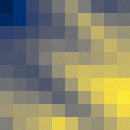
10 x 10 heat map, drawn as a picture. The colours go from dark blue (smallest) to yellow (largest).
Neither half mirrors the other. The ninth with the lowest average is the top left. There are no lone odd cells. Values rise toward the bottom right. The grain runs diagonally down to the right. The middle left is the smoothest part.
